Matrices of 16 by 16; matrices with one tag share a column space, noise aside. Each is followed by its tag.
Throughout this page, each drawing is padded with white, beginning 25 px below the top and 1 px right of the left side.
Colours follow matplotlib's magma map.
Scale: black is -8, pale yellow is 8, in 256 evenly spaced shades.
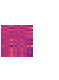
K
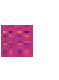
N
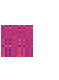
K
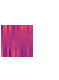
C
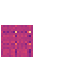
N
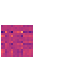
N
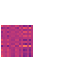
K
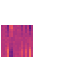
C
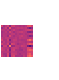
K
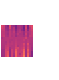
C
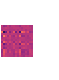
N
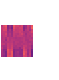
C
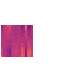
C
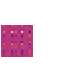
N
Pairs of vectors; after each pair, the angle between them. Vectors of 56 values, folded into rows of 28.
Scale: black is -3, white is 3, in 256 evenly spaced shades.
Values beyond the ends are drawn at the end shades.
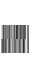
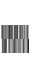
partly aligned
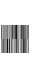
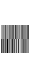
partly aligned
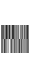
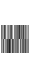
nearly opposite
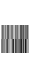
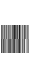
partly opposed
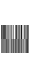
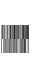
partly opposed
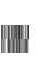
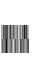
nearly opposite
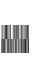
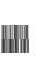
partly aligned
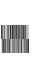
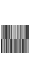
nearly opposite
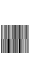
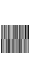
partly aligned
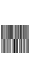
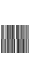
orthogonal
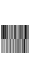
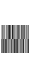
partly opposed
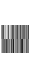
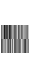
nearly opposite
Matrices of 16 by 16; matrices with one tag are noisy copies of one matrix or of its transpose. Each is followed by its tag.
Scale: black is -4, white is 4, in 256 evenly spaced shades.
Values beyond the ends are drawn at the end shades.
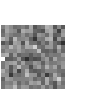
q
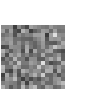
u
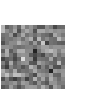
q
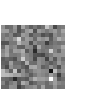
q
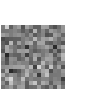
u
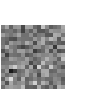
u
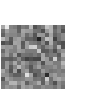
q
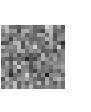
q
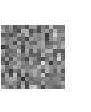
u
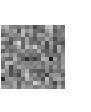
q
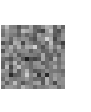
q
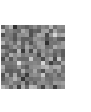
u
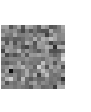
u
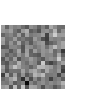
u
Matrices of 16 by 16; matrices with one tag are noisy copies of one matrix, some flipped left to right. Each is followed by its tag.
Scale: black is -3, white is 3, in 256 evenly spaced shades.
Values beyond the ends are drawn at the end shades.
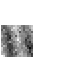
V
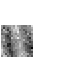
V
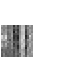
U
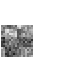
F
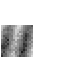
V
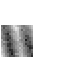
V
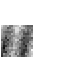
V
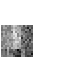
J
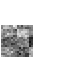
F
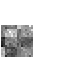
F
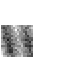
V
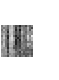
U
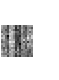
U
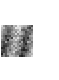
V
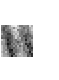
V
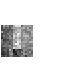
J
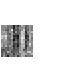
U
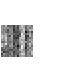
U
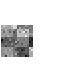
F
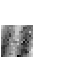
V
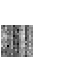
U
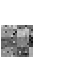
F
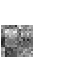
F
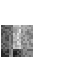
J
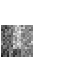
J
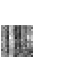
U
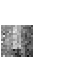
J
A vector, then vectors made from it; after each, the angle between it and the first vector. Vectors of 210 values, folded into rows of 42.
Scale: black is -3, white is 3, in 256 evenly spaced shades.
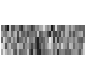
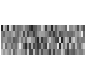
partly aligned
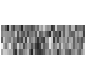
nearly parallel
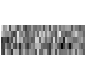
partly opposed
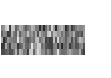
nearly opposite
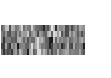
nearly opposite
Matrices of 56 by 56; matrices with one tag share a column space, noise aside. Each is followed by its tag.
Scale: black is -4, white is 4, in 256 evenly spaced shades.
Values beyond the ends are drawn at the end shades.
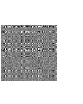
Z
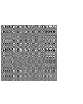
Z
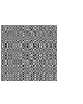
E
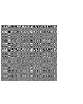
Z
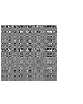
Z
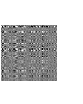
Z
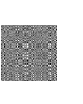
E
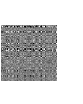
Z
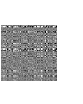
Z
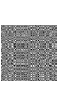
E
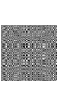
E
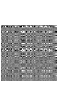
Z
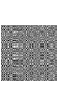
E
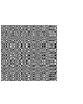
E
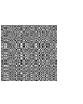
E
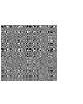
Z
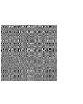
Z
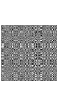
E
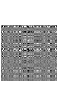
Z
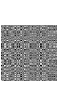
E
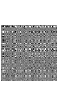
Z
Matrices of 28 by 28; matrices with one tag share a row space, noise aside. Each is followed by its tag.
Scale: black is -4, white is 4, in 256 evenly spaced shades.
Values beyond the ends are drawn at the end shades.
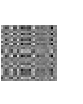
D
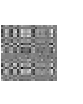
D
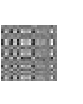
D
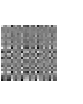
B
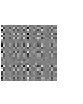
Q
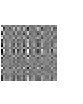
Q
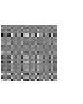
B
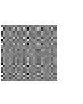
Q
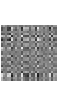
B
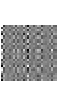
Q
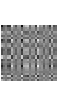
B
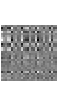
B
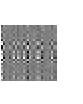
Q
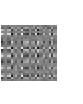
B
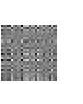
B
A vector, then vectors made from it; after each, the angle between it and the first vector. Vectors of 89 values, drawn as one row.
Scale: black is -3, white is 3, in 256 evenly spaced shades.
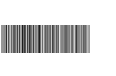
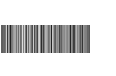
nearly opposite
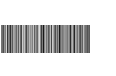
nearly opposite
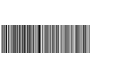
nearly parallel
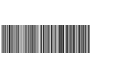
partly opposed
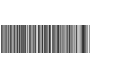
partly aligned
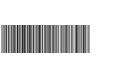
nearly parallel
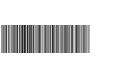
nearly parallel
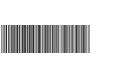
nearly parallel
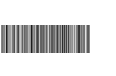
orthogonal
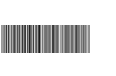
nearly parallel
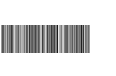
orthogonal
